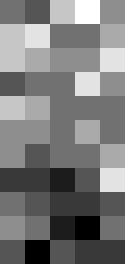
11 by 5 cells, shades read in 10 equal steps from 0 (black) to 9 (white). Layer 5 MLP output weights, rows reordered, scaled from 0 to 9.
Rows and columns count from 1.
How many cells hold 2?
6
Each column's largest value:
7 8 7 9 8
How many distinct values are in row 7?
4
